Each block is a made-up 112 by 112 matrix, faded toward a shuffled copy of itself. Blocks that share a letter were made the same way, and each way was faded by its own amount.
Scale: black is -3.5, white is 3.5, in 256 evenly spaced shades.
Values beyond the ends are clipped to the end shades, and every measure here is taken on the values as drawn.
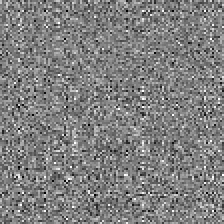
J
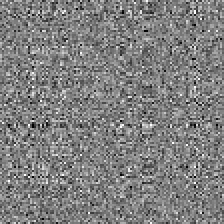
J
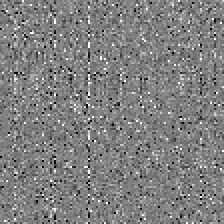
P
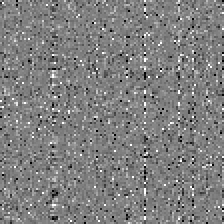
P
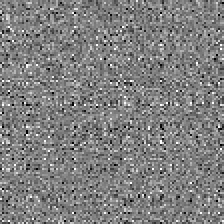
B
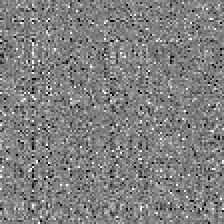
P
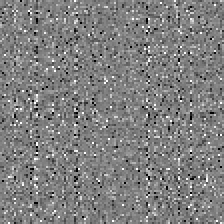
P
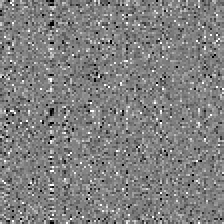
P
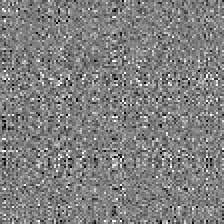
B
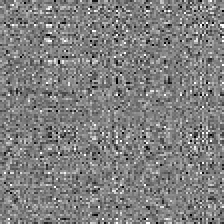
B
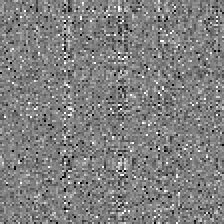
P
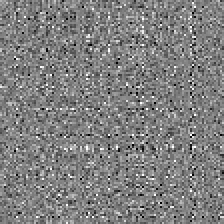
B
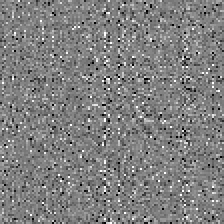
P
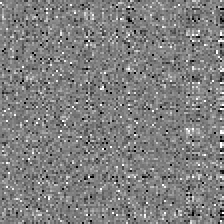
P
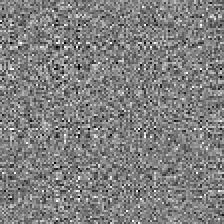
J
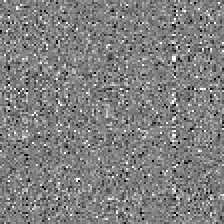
P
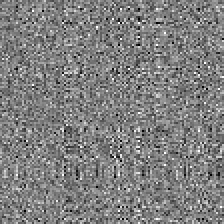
J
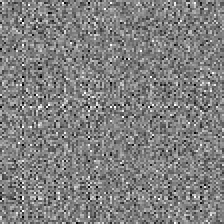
J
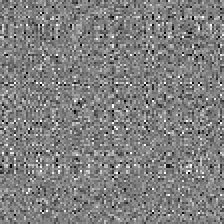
B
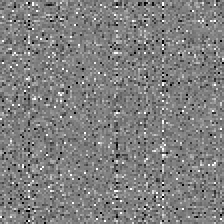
P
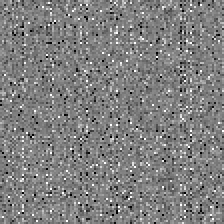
P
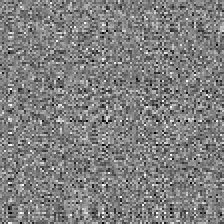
J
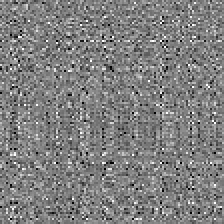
B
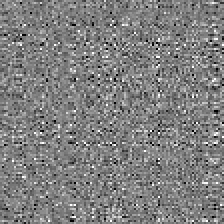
B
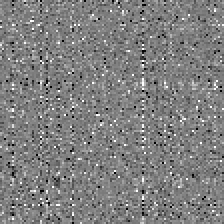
P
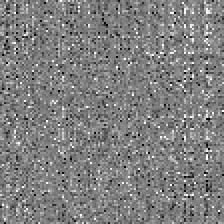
P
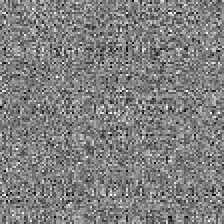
J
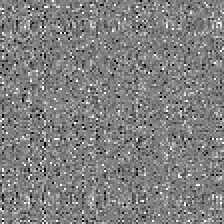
P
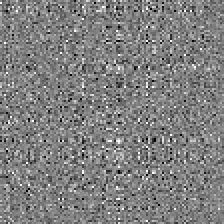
B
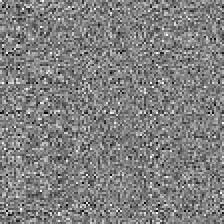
J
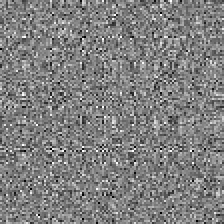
J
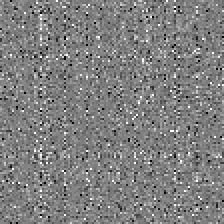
P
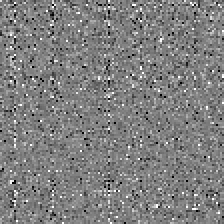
P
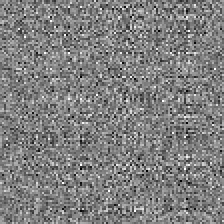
J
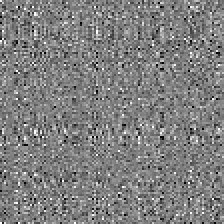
B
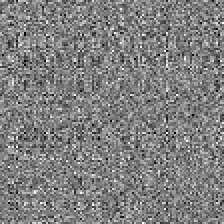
J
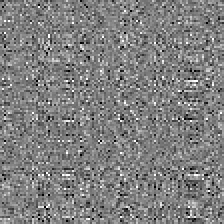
B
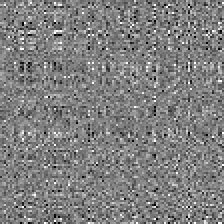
B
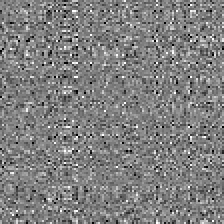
B
